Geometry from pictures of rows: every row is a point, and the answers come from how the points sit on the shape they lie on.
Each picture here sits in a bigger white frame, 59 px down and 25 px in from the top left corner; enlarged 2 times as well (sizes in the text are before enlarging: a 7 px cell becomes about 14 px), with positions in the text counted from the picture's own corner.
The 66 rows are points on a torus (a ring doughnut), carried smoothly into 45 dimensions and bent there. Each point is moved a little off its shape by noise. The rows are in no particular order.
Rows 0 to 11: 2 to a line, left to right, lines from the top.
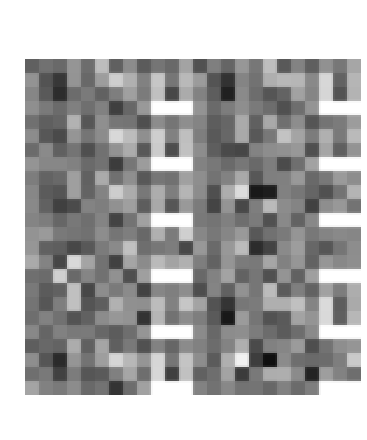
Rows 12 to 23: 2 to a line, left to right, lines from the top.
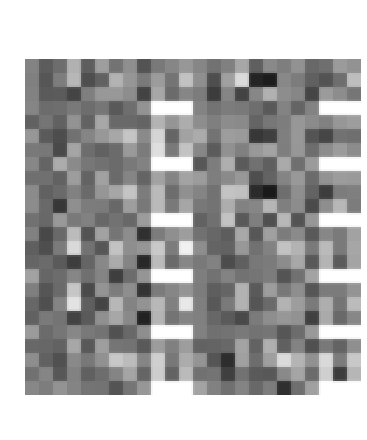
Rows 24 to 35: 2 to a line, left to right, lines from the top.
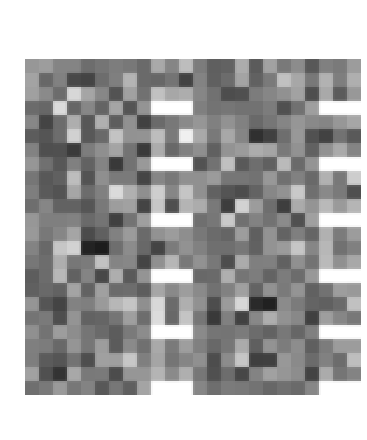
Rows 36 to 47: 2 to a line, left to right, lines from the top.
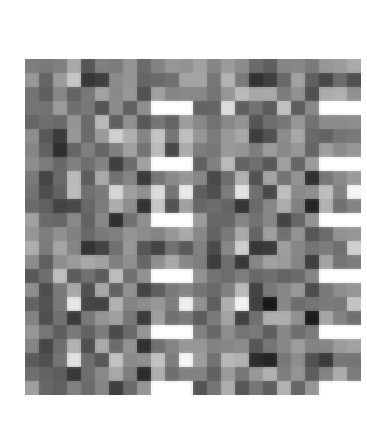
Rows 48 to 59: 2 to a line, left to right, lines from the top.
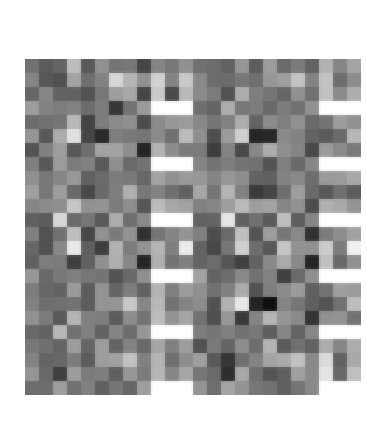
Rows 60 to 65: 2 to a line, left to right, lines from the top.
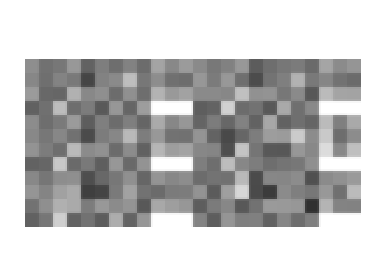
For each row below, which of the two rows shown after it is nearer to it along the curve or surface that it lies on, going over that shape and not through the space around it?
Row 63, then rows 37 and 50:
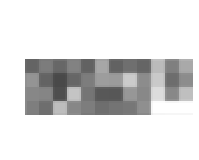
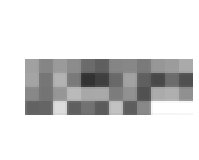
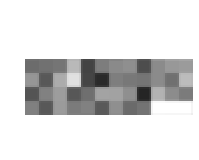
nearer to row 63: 37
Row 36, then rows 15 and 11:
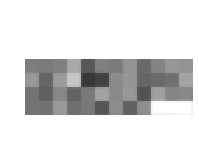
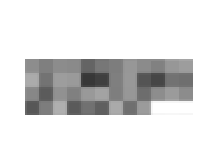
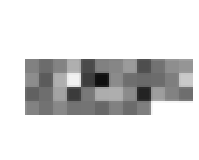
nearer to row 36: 15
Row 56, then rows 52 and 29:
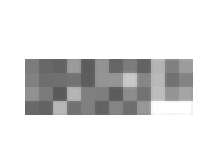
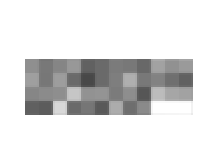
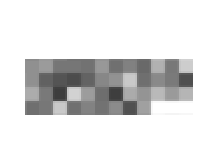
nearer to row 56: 52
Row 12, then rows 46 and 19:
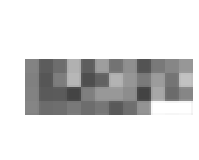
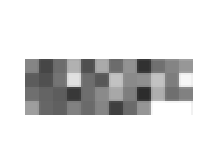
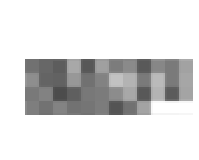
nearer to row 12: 19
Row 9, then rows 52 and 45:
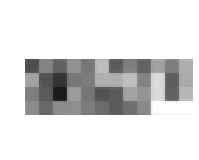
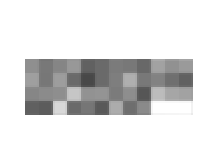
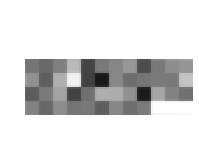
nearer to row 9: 52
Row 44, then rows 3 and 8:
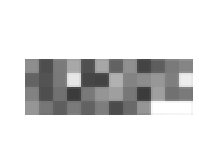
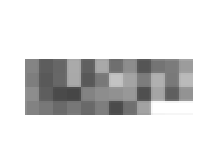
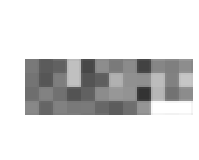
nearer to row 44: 3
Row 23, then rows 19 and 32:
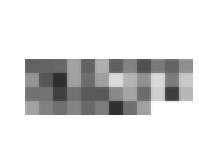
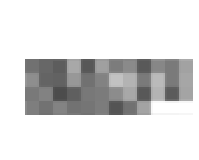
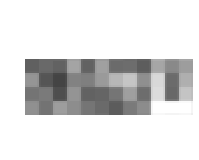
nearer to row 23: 32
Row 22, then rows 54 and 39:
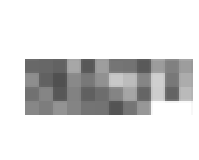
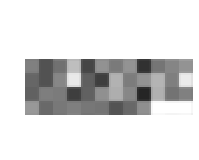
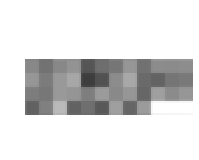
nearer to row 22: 54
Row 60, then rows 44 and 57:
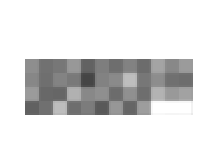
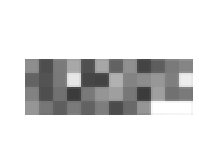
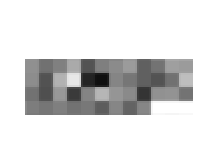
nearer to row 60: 57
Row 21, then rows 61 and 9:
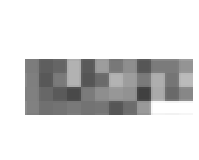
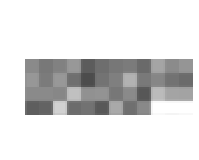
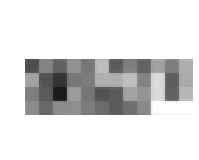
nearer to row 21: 9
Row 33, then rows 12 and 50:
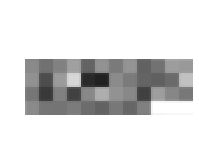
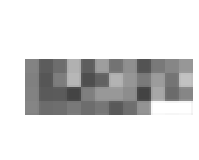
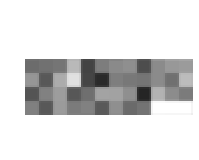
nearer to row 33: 12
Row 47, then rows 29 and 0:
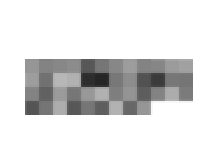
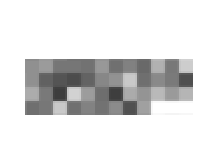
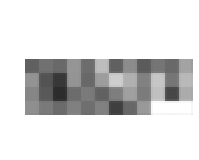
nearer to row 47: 29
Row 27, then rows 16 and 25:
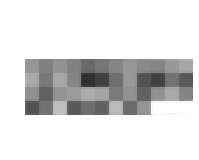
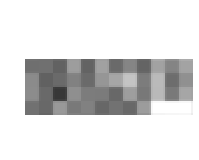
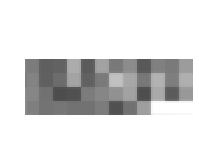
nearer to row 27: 16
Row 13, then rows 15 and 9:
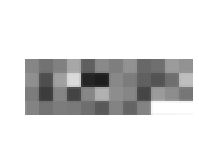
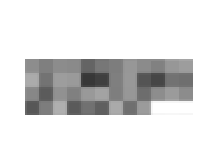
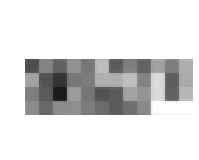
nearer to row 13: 15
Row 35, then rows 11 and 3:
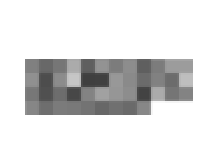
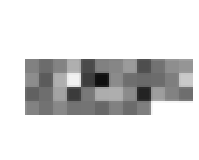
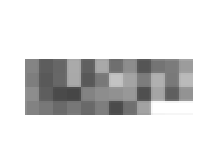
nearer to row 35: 3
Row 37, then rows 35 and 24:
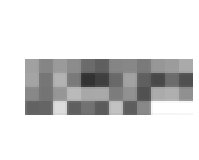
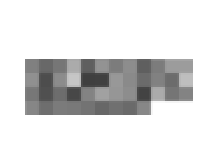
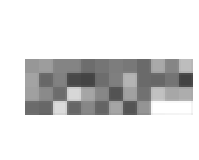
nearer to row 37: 24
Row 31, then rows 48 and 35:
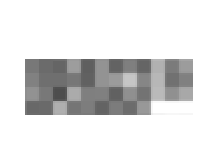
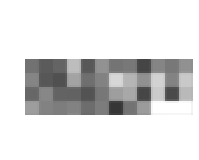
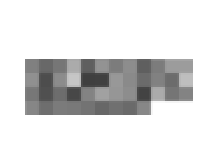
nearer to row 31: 48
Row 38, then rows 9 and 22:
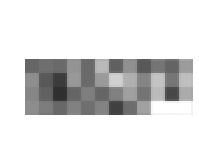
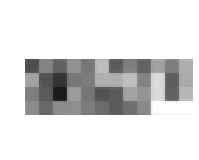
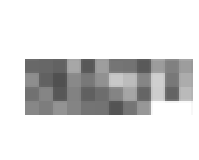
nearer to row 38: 9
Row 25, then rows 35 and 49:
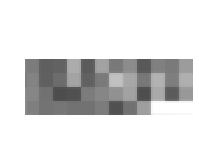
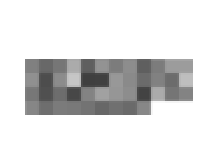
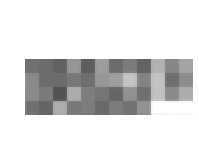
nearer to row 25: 35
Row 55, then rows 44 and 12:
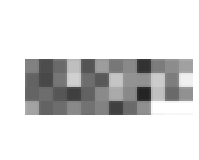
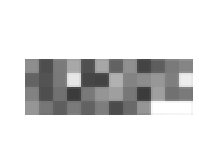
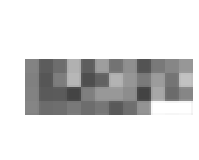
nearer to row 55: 44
